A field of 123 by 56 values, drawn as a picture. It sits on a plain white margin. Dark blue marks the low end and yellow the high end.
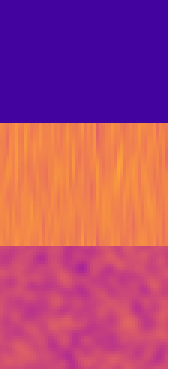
The table splits into 3 rows of 1 panel. Panel 1,1: very low, flat. Panel 2,1: high, streaked downward, faint in contrast. Panel 3,1: middling, blotchy, faint in contrast.
